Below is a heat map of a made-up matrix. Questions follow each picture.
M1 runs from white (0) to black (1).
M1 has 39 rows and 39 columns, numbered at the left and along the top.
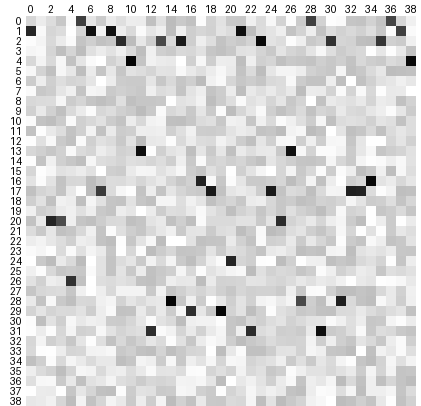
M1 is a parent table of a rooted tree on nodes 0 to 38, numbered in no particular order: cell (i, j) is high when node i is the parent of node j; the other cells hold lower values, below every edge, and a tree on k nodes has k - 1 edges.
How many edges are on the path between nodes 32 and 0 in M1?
6
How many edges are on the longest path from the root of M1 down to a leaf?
13
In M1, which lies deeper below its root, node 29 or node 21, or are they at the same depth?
node 29
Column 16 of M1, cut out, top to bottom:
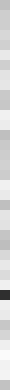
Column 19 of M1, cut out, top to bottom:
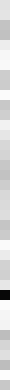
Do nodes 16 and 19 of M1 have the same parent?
yes
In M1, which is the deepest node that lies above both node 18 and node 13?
17
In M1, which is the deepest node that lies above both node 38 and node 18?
17
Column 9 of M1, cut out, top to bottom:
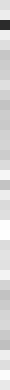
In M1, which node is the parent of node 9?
2
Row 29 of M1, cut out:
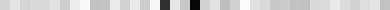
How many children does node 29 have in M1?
2
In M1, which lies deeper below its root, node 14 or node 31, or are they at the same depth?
the same depth
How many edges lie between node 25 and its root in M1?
9
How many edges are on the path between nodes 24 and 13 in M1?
3
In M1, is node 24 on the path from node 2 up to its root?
yes
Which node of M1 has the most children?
2
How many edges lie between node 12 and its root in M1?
4
